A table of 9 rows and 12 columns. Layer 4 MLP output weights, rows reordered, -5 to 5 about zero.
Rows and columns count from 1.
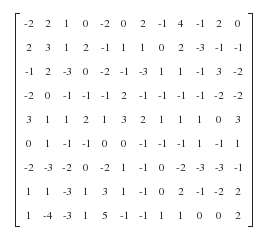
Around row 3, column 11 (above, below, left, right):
-1 -2 -1 -2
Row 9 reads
1 -4 -3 1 5 -1 -1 1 1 0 0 2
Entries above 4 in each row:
0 0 0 0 0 0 0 0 1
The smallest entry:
-4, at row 9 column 2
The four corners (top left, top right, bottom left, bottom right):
-2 0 1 2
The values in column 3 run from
-3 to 1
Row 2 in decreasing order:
3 2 2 2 1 1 1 0 -1 -1 -1 -3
